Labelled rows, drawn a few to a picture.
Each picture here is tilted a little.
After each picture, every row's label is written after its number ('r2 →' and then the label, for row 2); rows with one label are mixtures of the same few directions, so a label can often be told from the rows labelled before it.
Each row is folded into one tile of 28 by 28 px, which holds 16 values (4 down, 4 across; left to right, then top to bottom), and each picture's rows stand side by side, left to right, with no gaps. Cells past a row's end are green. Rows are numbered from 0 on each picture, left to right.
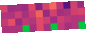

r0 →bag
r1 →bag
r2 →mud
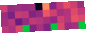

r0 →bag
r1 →mud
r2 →bag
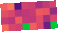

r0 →mud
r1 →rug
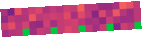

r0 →mud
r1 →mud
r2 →bag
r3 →bag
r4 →mud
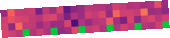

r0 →bag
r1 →mud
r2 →bag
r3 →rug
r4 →mud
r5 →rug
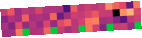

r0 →rug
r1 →rug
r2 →mud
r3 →rug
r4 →rug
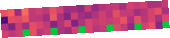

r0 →rug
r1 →rug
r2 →bag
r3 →mud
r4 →rug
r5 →rug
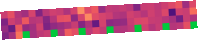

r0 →rug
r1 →bag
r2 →bag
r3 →mud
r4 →rug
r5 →rug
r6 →rug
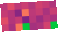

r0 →rug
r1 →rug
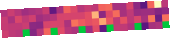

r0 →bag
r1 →rug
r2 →bag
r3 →bag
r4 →rug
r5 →mud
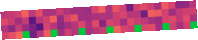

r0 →bag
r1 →rug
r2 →rug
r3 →mud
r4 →mud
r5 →rug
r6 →mud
